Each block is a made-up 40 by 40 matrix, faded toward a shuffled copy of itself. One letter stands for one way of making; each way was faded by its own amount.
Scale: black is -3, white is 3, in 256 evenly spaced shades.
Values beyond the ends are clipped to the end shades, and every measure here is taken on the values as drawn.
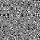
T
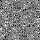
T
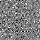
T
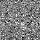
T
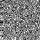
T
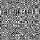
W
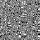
T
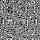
T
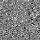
T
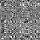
W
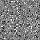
T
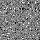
T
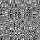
W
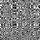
W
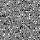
T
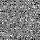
T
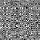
W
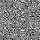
T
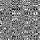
W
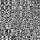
W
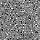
T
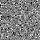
T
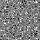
T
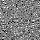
T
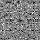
T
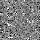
T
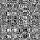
W
